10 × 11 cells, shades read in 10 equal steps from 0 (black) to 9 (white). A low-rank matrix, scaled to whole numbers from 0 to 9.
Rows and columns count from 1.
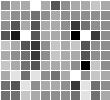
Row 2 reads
6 5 5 4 5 6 5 5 5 5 5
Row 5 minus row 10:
3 2 -4 -4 0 2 1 3 -5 1 -1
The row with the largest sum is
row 8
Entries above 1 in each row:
11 11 11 9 11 11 10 11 11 11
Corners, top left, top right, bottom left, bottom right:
5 6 4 6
